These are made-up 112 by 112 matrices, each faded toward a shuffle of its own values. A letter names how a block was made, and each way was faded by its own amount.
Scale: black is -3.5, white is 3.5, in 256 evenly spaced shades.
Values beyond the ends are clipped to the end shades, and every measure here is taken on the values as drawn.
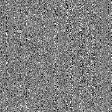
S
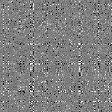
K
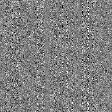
S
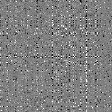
K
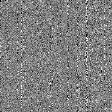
S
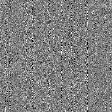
S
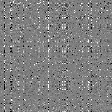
K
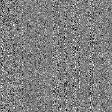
S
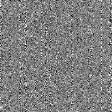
S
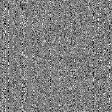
S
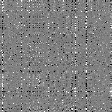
K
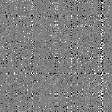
K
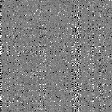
K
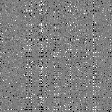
K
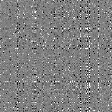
K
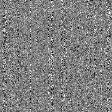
S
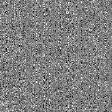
S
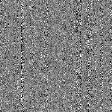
S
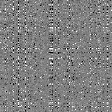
K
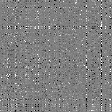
K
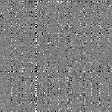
K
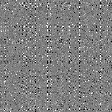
K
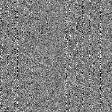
S
